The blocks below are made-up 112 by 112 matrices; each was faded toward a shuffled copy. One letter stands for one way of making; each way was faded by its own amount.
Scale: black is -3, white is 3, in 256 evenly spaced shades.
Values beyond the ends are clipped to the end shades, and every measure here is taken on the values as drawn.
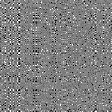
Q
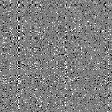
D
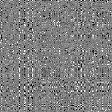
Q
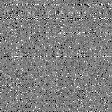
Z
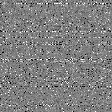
Z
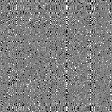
Q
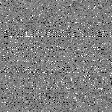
Z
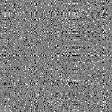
D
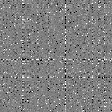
D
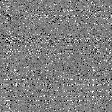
Z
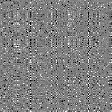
Q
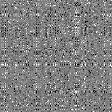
D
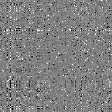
D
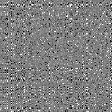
D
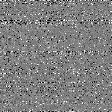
Z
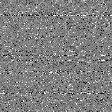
Z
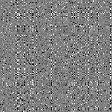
Q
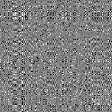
Q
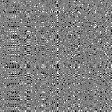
Q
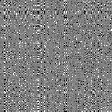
Q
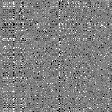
D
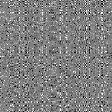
Q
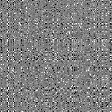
Q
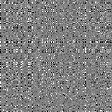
Q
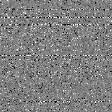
Z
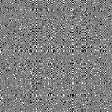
Q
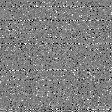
Z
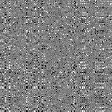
D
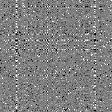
D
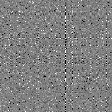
D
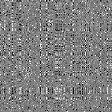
Q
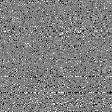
Z
